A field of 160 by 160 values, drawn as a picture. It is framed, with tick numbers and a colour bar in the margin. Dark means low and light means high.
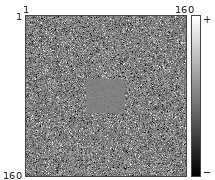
Seam: none. Mirror symmetry: none. Odd rows or columns: none. Stripes: none. Average level on the scale: 50%. Odd patch: calmer, in the centre. Calmest part: centre.
